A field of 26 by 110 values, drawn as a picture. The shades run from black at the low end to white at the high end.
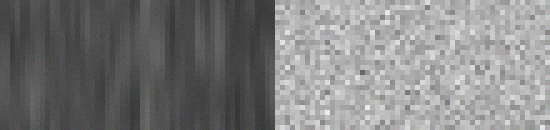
The table splits into one row of 2 panels. Panel 1,1: low, streaked downward, faint in contrast. Panel 1,2: high, fine-grained.
